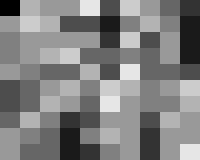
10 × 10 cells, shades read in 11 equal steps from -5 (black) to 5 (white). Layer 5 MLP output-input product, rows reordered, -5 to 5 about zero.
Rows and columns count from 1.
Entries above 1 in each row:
3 3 1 2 2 4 3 2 1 1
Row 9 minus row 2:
0 -3 -3 -2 2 6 1 -5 1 5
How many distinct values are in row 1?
8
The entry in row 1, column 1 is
-5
